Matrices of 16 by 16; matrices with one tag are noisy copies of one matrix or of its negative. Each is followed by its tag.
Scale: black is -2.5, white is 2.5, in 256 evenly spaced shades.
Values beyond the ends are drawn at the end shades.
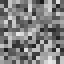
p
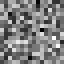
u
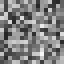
u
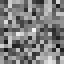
p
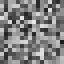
u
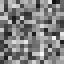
u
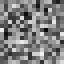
u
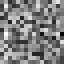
u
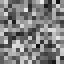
p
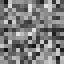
p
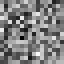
u
